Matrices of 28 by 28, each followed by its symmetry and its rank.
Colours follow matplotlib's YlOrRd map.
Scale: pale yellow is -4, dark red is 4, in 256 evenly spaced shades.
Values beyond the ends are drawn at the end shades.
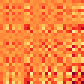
symmetric, rank two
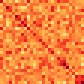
symmetric, rank five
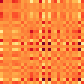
symmetric, rank two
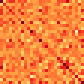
symmetric, rank five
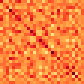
symmetric, rank five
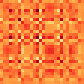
symmetric, rank three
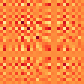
symmetric, rank two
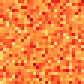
antisymmetric, full rank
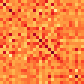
symmetric, rank five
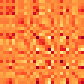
symmetric, rank three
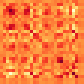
symmetric, rank three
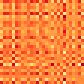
antisymmetric, rank two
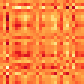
antisymmetric, rank two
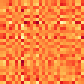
antisymmetric, rank two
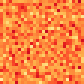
antisymmetric, full rank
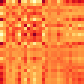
symmetric, rank two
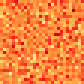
antisymmetric, full rank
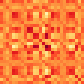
symmetric, rank three
